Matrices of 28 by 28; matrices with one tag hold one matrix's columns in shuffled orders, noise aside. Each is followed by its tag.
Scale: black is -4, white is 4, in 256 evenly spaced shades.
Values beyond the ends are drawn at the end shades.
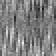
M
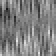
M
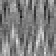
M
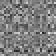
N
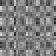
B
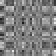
B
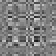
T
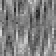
M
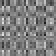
B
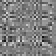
T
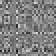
N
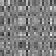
B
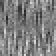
M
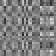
B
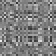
T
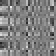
B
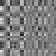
B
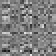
N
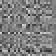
N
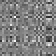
T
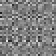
T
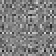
N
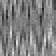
M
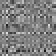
N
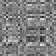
T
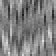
M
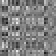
B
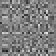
N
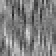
M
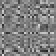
N
